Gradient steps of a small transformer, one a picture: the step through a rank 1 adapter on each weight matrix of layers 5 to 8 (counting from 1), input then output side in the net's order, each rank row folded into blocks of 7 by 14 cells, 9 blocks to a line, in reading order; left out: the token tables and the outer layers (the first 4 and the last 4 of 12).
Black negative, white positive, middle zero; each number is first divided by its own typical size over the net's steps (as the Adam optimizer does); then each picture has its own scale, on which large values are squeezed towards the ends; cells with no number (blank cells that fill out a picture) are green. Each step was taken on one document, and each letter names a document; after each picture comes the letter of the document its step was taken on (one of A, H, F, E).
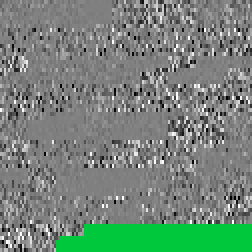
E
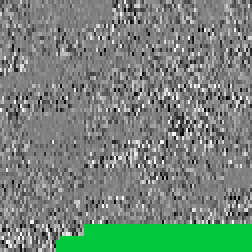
E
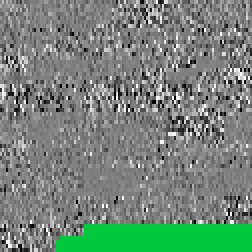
E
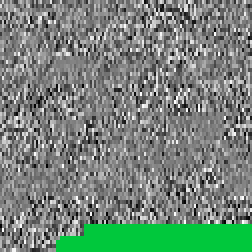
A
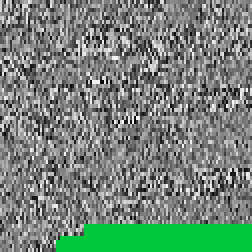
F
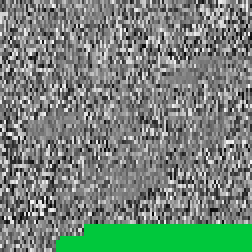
F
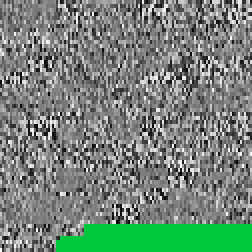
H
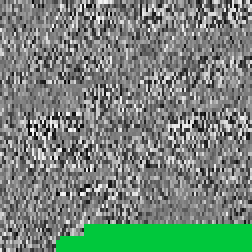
H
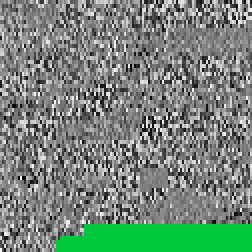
H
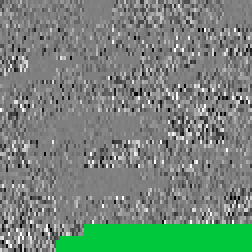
E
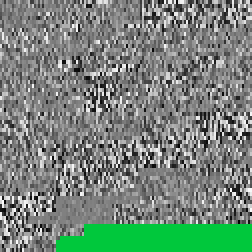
H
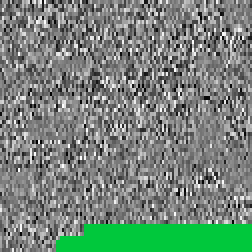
A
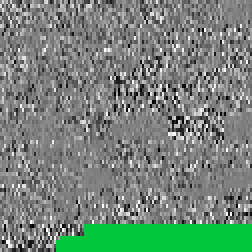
E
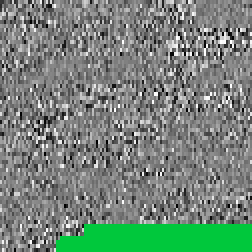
A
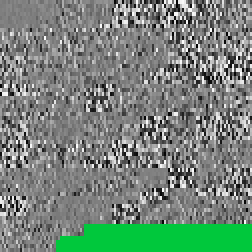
H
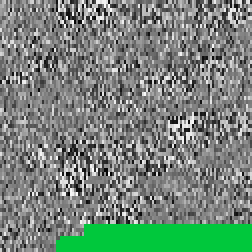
H
